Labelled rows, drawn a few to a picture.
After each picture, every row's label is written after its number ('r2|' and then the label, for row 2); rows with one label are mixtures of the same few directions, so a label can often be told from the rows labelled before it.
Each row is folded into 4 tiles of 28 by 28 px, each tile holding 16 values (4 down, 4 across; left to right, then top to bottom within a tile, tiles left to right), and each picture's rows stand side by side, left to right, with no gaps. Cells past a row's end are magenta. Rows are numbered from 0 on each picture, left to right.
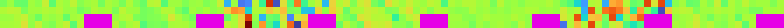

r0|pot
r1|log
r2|pot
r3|log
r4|pot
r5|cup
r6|pot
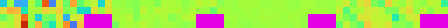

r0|pot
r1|cup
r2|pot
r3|log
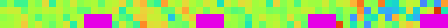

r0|pot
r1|log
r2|pot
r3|cup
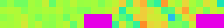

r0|pot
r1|log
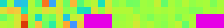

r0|pot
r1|pot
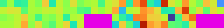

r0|pot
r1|log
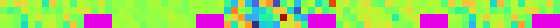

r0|pot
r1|log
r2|log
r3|log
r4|pot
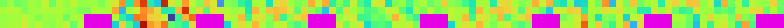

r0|pot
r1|log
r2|cup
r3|log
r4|cup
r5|pot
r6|pot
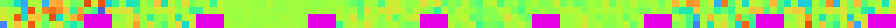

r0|cup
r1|pot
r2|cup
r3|cup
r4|log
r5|pot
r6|pot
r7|pot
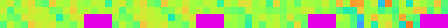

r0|log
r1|log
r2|pot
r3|pot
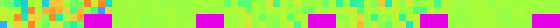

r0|cup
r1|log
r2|pot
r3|pot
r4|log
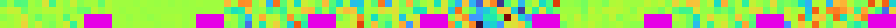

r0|pot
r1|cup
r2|pot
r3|pot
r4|log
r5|cup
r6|pot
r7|cup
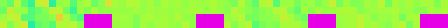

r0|log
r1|pot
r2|log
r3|pot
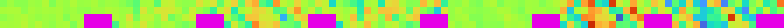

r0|pot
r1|cup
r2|log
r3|cup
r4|log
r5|log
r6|log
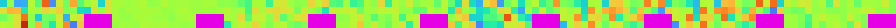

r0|pot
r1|log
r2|cup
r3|pot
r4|log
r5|cup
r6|cup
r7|pot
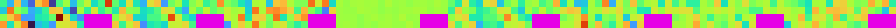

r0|log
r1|log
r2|cup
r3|pot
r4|log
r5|pot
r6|pot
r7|cup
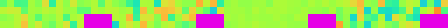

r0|pot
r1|cup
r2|cup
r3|cup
